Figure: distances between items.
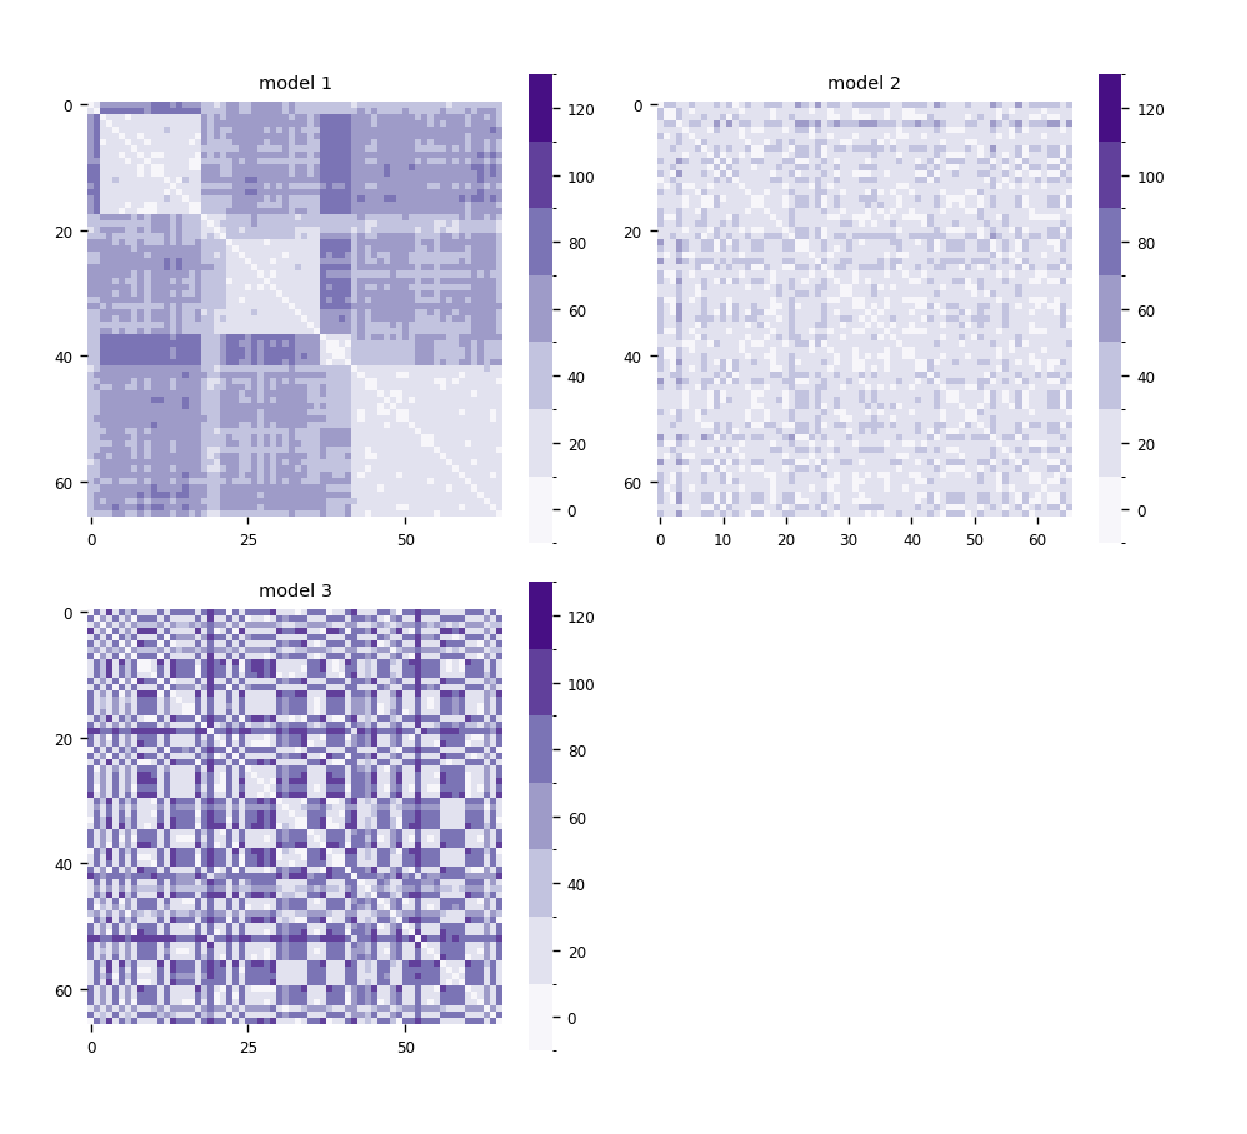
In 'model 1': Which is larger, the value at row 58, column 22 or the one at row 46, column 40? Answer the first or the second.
the first
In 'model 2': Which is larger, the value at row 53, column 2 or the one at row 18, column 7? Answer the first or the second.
the second
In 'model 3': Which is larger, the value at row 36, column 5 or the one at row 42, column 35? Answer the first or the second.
the second
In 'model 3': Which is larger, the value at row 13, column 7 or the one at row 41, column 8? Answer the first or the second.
the second
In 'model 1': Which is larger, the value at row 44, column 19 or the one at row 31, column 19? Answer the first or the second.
the second
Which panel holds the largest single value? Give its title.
model 3
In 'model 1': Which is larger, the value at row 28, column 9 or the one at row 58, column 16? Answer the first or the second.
the second
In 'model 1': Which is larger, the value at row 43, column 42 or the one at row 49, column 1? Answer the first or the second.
the second
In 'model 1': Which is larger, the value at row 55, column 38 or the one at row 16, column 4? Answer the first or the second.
the first
